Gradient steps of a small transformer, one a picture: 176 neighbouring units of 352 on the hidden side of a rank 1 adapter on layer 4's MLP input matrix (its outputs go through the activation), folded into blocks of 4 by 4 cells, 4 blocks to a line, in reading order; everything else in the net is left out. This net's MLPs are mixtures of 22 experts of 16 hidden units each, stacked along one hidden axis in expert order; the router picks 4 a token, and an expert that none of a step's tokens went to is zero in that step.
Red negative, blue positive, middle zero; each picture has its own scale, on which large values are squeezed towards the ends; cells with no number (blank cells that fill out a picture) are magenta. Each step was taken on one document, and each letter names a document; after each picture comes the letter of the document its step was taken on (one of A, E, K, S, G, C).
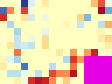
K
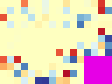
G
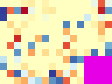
K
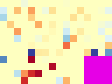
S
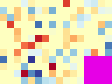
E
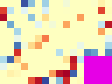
K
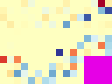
G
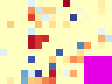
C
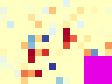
S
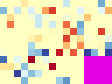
S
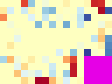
G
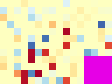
S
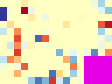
K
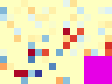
S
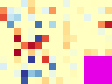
E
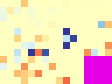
E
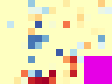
C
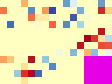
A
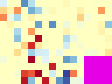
E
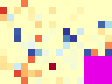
S
